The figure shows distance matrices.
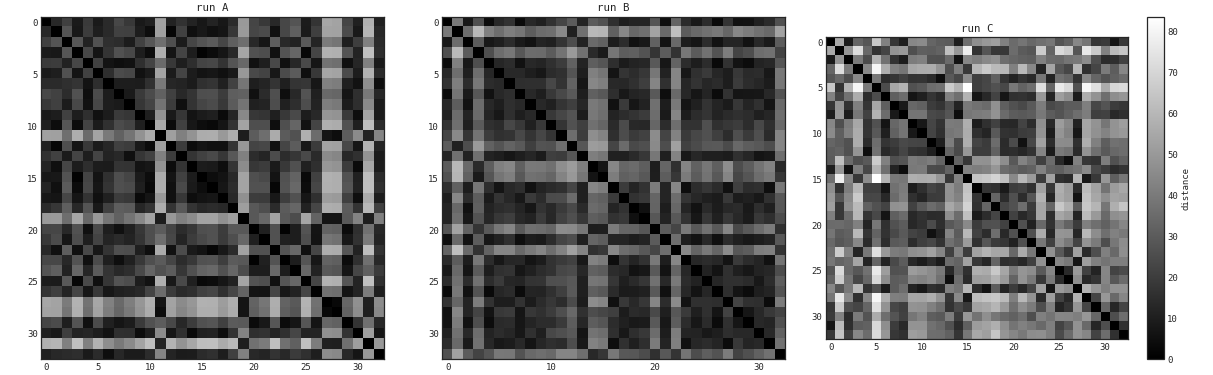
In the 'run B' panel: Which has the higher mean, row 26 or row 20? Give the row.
20
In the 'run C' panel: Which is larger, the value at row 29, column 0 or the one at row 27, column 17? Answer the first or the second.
the first
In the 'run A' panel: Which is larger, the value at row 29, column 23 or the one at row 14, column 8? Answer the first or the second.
the second
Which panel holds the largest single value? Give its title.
run C
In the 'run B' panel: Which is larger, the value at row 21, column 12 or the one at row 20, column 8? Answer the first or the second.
the second
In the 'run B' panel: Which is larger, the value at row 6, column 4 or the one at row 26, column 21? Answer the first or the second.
the first
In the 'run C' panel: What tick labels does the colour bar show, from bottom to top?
0, 10, 20, 30, 40, 50, 60, 70, 80
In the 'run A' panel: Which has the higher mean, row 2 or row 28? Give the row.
28
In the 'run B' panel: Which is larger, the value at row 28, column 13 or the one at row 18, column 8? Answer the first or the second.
the first
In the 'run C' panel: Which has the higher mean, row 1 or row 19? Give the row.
1
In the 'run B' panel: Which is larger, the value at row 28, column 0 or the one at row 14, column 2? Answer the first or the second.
the second
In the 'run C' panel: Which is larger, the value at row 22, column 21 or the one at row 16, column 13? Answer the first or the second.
the second
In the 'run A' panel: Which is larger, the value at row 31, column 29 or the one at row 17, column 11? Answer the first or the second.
the second
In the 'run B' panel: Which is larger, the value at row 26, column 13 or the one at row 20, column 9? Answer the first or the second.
the second
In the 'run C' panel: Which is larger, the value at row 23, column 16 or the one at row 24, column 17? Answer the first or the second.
the first
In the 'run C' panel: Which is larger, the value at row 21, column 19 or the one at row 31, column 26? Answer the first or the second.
the second
